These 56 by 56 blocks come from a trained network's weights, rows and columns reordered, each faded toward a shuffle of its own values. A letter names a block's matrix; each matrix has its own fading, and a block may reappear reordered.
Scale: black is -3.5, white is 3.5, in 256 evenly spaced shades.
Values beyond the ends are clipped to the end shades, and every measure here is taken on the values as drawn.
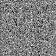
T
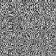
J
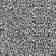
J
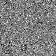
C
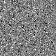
T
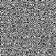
J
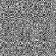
J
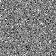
C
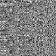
J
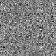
J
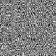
J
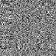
J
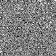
C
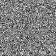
C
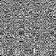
J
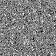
C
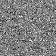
C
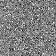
C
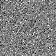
T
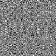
J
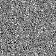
T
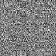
J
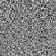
J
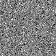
T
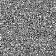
C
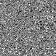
C
